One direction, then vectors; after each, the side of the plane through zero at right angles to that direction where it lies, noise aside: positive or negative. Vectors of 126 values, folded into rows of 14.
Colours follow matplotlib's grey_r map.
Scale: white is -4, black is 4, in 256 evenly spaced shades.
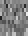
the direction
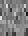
negative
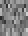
positive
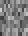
positive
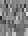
positive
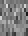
negative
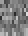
positive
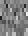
positive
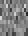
negative
